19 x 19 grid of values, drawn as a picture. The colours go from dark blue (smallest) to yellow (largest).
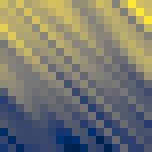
There is an overall slope up to the top. The grain runs diagonally down to the right. On average the colour sits 50% of the way up the scale.
